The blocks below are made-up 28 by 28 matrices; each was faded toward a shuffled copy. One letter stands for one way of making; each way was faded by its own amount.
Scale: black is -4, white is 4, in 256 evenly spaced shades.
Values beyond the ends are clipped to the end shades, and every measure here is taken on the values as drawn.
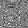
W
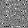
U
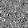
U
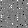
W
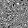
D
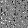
D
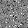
D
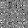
U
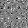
U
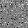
U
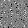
W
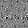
U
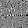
U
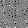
W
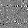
U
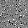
W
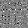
U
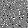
D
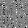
W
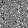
D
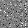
D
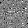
U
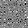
U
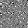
U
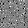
W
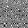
U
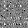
U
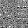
U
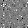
W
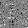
W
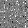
D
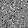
D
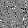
D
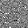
U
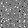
W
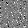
D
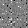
W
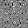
W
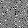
W
